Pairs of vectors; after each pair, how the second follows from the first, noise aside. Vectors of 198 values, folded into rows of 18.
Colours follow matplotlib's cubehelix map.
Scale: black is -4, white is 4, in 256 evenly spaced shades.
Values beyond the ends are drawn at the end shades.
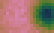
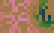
partly zeroed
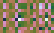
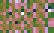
wrapped around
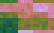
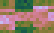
wrapped around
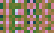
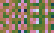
reversed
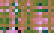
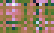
reversed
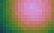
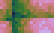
wrapped around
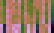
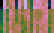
reversed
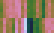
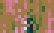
partly zeroed
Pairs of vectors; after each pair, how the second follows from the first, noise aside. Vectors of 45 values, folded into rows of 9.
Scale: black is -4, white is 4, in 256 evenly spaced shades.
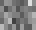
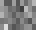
reversed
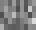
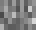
copied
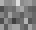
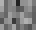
sign-scrambled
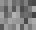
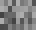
reversed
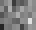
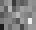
copied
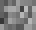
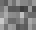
sign-scrambled
